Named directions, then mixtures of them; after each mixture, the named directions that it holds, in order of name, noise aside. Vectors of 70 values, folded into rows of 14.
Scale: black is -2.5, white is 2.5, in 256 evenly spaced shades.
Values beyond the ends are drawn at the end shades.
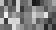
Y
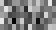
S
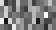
S, Y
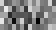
S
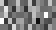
S, Y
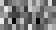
S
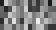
S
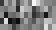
Y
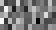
S, Y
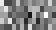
S, Y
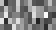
S, Y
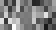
Y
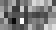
S, Y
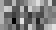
S, Y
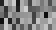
S, Y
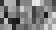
Y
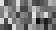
S, Y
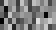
S, Y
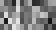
Y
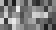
Y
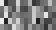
S, Y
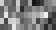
Y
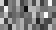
S, Y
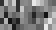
Y
